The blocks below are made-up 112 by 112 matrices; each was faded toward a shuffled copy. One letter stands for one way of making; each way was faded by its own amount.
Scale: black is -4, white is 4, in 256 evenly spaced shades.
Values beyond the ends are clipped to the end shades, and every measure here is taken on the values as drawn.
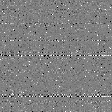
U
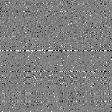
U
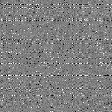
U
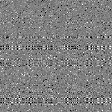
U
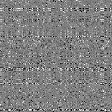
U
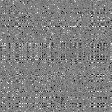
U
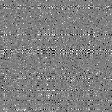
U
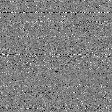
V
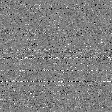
V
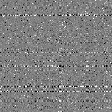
U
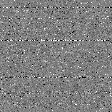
V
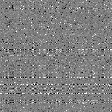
U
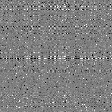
U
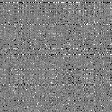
U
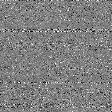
V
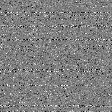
V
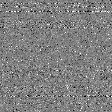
V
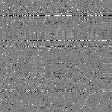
U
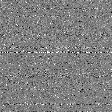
V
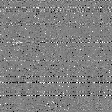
U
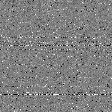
V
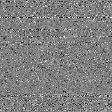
V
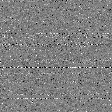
V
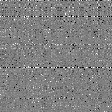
U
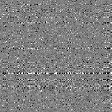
U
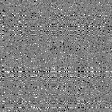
U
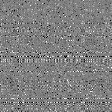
U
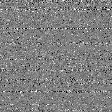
V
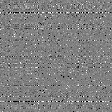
U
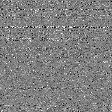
V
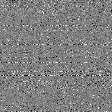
V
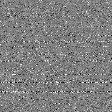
V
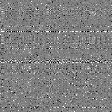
U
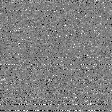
V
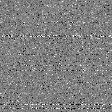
V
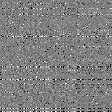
U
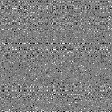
U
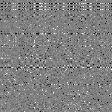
U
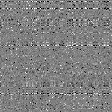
U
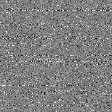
V
